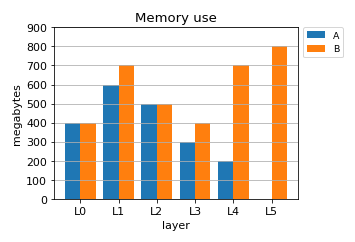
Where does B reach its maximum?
L5
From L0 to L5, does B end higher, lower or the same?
higher
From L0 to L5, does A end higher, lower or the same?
lower
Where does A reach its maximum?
L1
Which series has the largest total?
B
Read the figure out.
Title: Memory use
x-axis: layer, ticks L0 L1 L2 L3 L4 L5
y-axis: megabytes, ticks 0 100 200 300 400 500 600 700 800 900
Legend: A, B
Values:
A: 400 600 500 300 200 0
B: 400 700 500 400 700 800
